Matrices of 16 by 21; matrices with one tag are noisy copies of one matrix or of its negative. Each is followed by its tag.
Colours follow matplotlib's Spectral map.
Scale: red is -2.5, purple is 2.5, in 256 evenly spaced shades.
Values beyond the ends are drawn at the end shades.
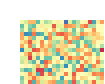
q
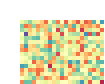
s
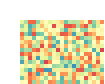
q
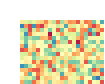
s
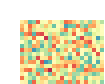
q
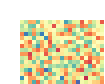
q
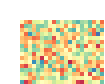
s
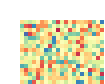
s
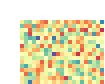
s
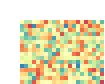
s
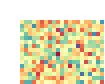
s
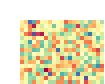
q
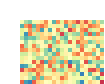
s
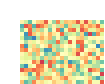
s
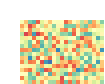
q
